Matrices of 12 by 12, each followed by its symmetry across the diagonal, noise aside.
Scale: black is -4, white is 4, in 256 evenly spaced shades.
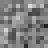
symmetric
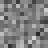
antisymmetric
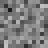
symmetric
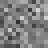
antisymmetric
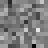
neither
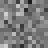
neither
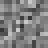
antisymmetric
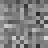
antisymmetric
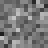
symmetric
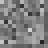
symmetric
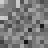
symmetric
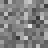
neither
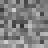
neither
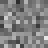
neither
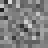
antisymmetric
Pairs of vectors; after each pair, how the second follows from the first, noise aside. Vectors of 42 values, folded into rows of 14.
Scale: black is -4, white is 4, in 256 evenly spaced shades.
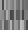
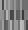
copied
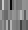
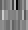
shuffled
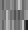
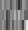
negated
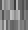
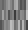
shuffled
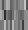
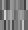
negated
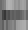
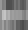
negated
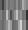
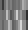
copied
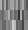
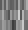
negated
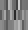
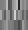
negated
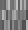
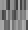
negated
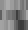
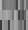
shuffled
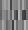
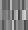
negated
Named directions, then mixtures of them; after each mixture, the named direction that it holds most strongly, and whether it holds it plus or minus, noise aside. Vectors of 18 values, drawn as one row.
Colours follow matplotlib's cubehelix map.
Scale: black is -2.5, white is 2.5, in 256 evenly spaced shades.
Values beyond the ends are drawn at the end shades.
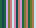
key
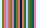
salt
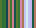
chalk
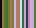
salt, minus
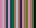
key, minus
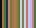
salt, minus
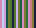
key, minus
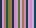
salt, minus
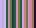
key, minus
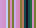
chalk, minus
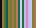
chalk, plus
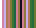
salt, plus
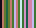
salt, minus
